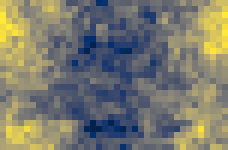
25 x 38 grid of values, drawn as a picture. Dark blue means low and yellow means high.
Slope: none. Stripes: none. Odd rows or columns: none.
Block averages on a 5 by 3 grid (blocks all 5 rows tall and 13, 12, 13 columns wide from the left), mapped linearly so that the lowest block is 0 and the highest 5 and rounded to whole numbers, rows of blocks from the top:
5 1 4
4 0 4
3 1 3
2 1 4
5 0 4
